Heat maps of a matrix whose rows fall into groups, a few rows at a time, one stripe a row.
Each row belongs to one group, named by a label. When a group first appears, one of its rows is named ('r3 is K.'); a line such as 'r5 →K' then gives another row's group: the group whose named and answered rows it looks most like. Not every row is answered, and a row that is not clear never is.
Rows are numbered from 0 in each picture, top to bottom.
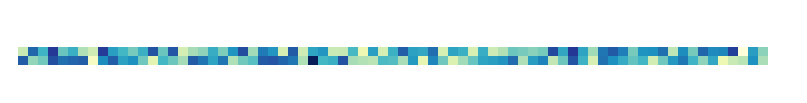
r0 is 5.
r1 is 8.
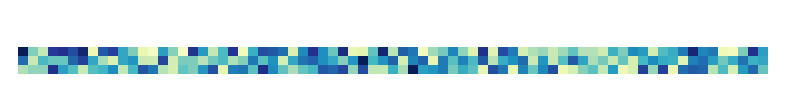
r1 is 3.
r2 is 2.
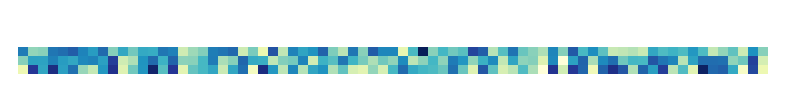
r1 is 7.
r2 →5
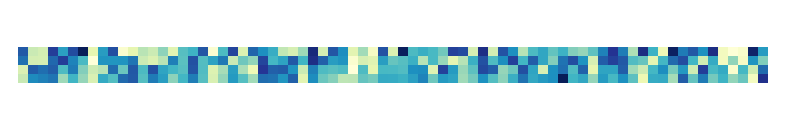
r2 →5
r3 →5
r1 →8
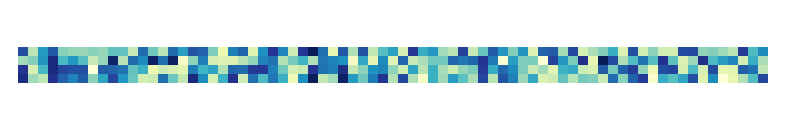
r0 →2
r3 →8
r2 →8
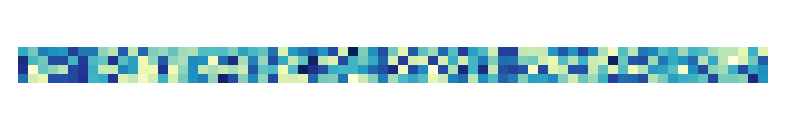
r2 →3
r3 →8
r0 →3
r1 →8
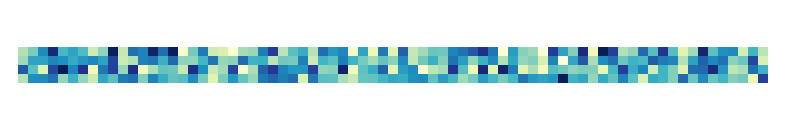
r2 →8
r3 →5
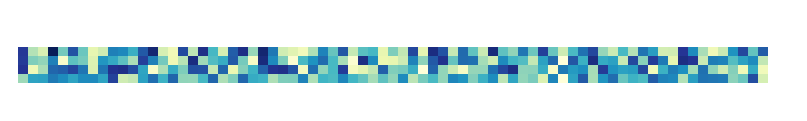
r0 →2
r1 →2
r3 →7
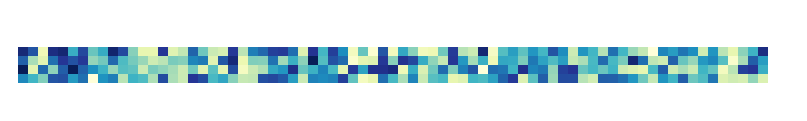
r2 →3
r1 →8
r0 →8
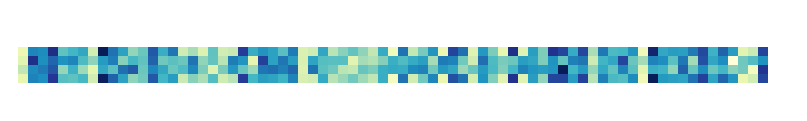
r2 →5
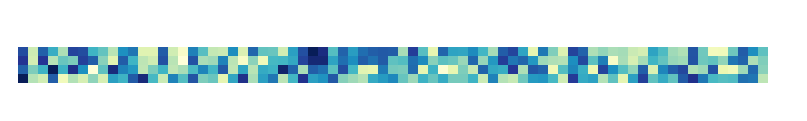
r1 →3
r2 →8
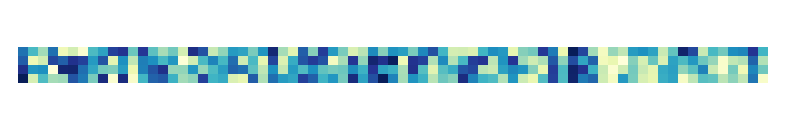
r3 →3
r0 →2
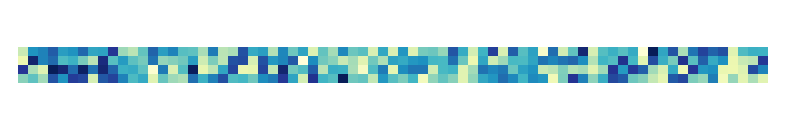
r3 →8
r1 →5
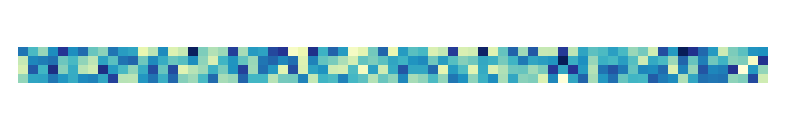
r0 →8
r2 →5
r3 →7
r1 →5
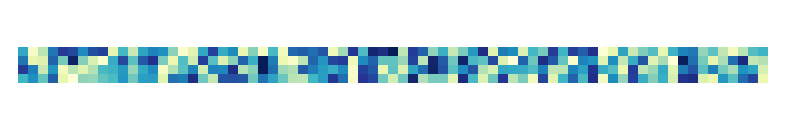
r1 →2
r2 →2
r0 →3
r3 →2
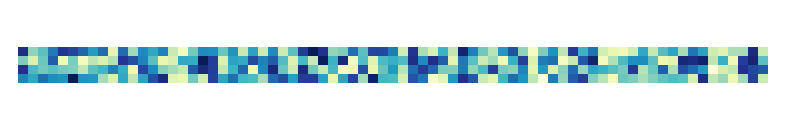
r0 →3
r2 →2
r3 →3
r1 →2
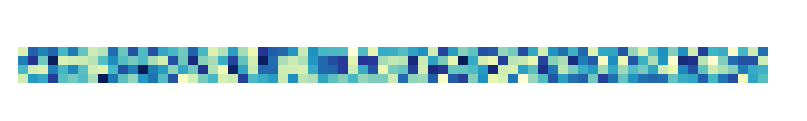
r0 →5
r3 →7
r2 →2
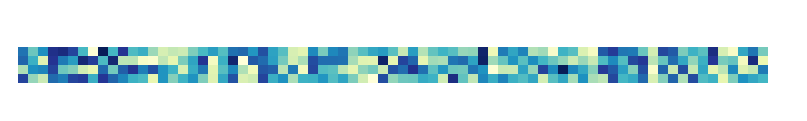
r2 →5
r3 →8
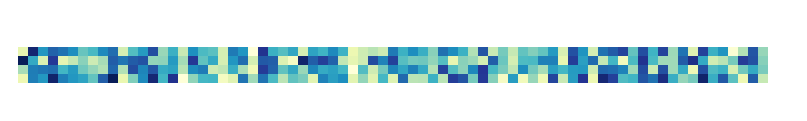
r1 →2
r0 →5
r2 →5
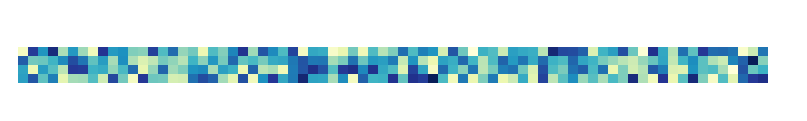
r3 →2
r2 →3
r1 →3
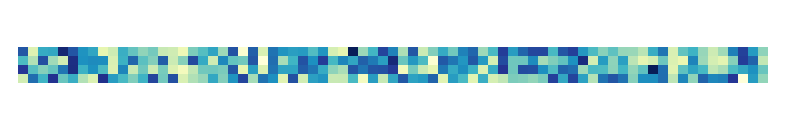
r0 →3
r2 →3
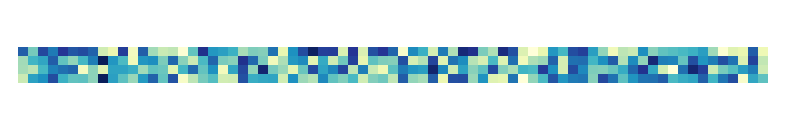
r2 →2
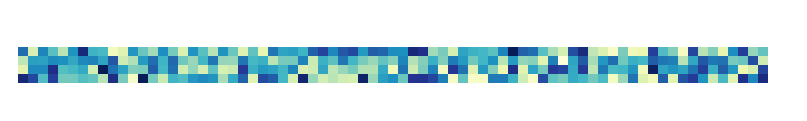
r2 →7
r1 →7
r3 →2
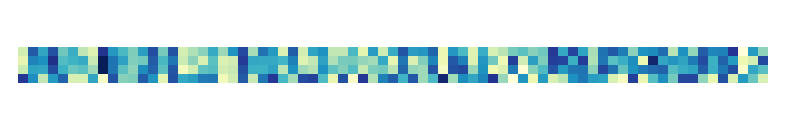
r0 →5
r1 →7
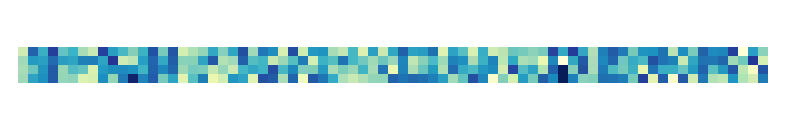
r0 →5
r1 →7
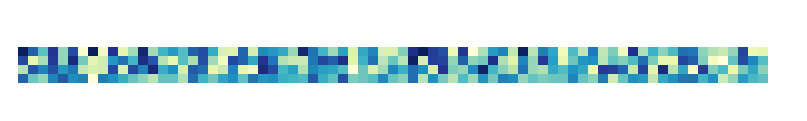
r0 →2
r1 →2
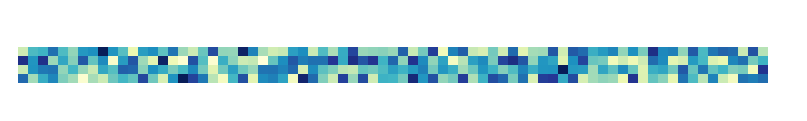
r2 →5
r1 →3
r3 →2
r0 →7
